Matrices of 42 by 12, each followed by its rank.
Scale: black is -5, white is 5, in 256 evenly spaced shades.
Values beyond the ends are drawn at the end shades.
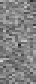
full rank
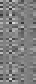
two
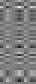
one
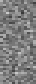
full rank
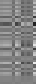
one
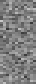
full rank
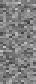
full rank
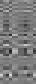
two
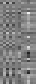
two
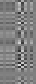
one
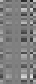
one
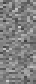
full rank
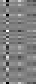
one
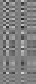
one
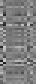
two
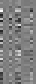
two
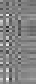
two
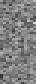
full rank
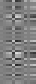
one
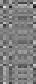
two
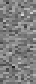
full rank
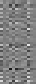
two
